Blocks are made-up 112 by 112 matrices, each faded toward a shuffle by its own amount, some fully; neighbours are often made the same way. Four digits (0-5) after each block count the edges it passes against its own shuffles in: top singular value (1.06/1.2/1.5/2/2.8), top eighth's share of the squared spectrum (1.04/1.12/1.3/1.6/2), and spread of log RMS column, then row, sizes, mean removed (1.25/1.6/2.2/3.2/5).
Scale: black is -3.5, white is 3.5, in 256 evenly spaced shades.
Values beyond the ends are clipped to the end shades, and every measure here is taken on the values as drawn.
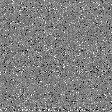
1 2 1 2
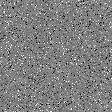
0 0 0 0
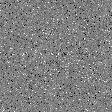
1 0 0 0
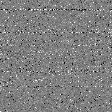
2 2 1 2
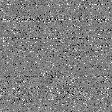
2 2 1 3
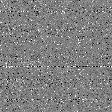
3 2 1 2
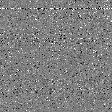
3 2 1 2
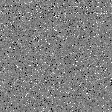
1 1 0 1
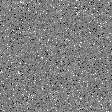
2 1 1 0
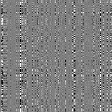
5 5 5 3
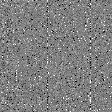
4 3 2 1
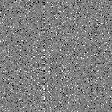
4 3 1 1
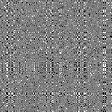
5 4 3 3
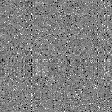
4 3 2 1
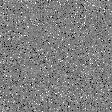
3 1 0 0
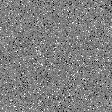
3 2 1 1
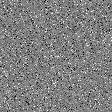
2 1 0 0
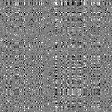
5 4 4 3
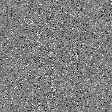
1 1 2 0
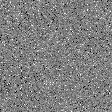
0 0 0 0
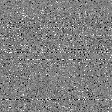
2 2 1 3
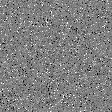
0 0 0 0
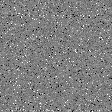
1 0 0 0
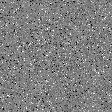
0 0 0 0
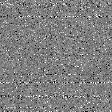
2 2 1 3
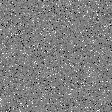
0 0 0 0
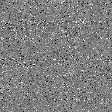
1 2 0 2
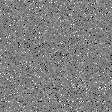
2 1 0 1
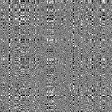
5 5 4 3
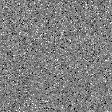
3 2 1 1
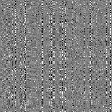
5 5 4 2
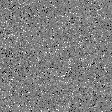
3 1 1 0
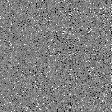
3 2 2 0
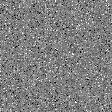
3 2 1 0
